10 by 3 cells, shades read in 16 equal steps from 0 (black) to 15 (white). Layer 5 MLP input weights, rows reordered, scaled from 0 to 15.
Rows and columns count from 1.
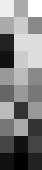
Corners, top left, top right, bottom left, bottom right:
14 15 1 2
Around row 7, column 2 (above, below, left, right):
9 10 11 9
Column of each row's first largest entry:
3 2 2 3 2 2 1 2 1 3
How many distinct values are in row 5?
3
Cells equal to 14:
1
